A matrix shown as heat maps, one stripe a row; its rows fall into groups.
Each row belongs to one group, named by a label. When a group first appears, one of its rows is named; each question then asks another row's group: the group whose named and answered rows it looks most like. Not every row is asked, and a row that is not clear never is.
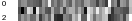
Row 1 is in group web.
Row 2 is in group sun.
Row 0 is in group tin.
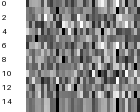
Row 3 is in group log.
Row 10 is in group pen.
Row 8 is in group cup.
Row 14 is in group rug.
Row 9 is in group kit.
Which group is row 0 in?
kit
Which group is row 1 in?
rug
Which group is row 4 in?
cup
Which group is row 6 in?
kit
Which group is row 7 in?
rug
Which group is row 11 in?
tin
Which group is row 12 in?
cup
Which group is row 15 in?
rug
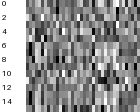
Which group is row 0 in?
kit
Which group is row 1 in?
rug
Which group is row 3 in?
tin
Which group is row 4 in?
log
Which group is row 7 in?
web
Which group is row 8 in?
cup
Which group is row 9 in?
kit
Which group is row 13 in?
web
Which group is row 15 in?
cup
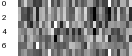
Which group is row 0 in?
tin
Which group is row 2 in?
pen
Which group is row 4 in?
cup
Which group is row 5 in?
cup
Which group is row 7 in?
tin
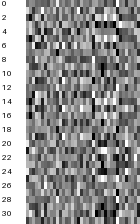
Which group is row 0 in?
tin
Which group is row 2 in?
web
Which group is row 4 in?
sun
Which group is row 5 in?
web
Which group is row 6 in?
log
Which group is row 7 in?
rug
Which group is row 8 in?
cup
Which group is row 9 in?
pen
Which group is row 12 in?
tin
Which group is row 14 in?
web
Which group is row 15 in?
log
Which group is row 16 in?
web
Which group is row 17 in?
cup
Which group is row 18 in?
rug
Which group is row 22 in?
pen
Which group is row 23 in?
cup
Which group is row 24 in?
pen
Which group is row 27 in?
rug
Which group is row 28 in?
tin
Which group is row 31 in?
tin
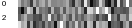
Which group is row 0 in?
pen
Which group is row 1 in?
web
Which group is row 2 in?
tin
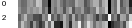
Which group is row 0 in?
rug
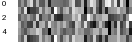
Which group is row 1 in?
log
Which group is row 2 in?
sun
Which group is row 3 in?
pen
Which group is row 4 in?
rug
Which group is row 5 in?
log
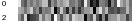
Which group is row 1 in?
cup
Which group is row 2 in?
log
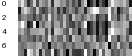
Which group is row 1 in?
kit
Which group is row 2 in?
tin
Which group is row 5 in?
tin
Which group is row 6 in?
rug
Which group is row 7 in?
cup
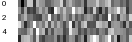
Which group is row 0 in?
web
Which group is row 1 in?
log
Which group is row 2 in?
tin
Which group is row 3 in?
rug
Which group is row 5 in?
kit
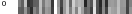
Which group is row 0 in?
log
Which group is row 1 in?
log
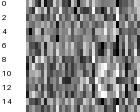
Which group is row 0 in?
sun
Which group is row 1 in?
cup
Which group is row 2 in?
tin
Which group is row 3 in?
rug
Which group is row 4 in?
web
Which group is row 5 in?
rug
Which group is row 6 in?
pen
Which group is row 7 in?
pen
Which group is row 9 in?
kit
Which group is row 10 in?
kit
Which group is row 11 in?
sun
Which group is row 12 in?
kit
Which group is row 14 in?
pen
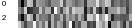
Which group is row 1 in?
log
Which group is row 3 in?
rug
